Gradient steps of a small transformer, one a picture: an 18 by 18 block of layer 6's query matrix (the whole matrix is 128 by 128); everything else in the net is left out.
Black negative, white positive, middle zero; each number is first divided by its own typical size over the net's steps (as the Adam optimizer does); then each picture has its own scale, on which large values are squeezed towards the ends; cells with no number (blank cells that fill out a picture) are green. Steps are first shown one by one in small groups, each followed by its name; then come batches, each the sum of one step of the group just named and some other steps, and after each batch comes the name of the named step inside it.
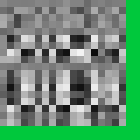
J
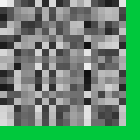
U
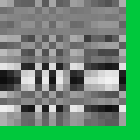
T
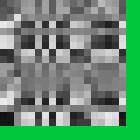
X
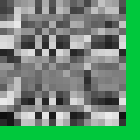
X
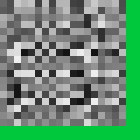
J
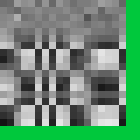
X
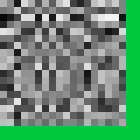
U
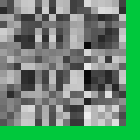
U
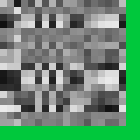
T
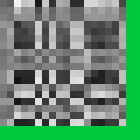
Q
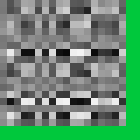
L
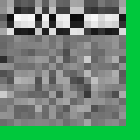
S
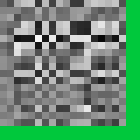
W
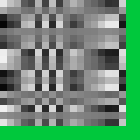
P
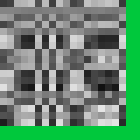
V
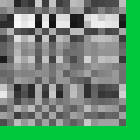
S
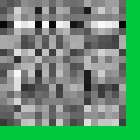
V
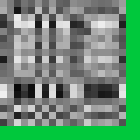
W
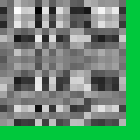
Q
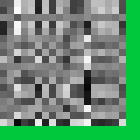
Q
